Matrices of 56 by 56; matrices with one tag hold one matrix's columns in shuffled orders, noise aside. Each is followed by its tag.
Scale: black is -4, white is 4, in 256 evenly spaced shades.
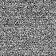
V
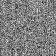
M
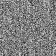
M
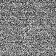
V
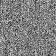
M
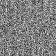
M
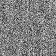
M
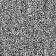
M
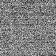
V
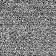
V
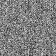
M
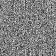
M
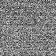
V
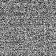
V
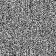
M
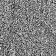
M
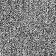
M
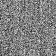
M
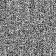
M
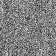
M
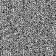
M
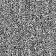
M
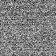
V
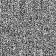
M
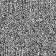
M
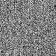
M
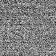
V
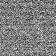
V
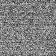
V
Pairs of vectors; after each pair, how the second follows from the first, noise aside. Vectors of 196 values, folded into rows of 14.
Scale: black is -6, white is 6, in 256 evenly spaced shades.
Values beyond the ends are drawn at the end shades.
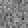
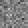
sign-scrambled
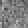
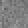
shrunk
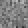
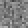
shuffled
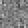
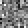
scaled up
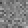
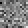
scaled up
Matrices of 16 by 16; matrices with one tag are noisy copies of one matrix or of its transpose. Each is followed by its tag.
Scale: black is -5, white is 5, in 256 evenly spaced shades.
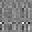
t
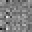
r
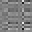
t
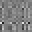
t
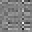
t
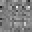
r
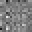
r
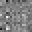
r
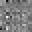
r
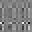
t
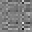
t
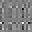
t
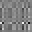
t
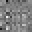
r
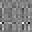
t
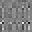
t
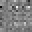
r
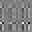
t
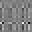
t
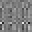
t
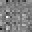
r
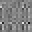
t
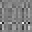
t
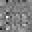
r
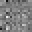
r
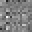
r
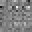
r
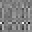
t
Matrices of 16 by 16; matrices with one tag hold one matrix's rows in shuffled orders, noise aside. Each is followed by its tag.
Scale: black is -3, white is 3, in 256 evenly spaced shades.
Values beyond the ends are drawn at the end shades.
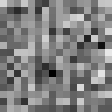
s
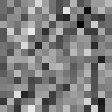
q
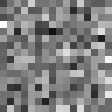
s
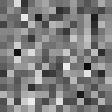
q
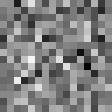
q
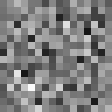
q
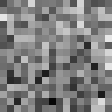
s
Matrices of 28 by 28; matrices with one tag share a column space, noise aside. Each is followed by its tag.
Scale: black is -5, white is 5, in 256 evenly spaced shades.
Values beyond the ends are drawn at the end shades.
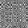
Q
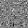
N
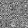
N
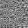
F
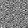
F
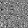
N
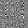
N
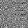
F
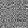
Q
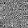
N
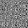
N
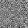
F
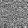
F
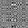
Q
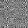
F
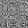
N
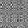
Q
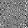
N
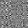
N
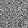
N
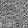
N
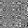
N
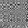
Q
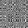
Q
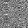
F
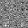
N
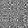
Q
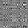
Q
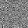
F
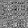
N
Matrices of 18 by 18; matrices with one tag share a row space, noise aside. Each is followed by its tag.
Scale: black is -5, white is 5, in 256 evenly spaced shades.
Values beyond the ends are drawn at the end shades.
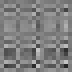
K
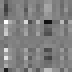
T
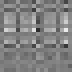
K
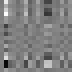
T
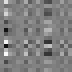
T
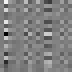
T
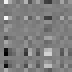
T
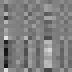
T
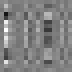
T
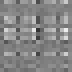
K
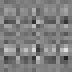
K
